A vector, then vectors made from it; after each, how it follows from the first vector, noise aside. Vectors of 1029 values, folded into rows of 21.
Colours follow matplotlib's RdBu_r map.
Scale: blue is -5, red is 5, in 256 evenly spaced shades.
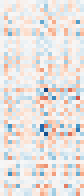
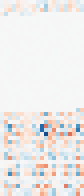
partly zeroed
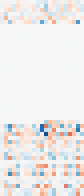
partly zeroed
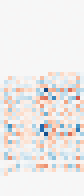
partly zeroed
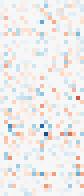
partly zeroed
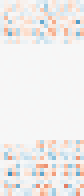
partly zeroed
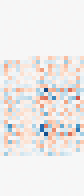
partly zeroed
